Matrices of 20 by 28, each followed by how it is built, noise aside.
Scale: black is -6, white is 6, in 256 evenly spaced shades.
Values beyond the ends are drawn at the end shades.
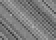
Toeplitz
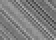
Toeplitz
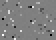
sparse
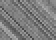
Toeplitz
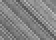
Toeplitz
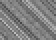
Toeplitz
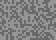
noise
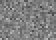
noise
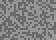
noise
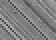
Toeplitz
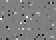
sparse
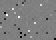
sparse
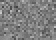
noise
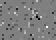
sparse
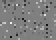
sparse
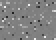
sparse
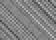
Toeplitz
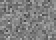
noise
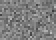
noise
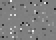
sparse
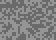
noise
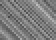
Toeplitz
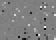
sparse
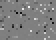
sparse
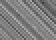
Toeplitz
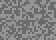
noise
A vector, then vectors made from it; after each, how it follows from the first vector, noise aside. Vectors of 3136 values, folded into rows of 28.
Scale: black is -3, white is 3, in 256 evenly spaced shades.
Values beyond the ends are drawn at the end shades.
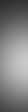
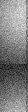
wrapped around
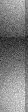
wrapped around
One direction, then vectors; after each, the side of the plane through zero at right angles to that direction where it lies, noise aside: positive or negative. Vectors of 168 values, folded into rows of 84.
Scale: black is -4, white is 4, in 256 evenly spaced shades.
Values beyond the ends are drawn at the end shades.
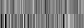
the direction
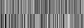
positive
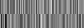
positive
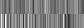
negative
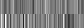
negative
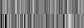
positive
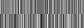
positive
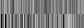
positive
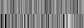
positive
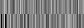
positive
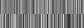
negative
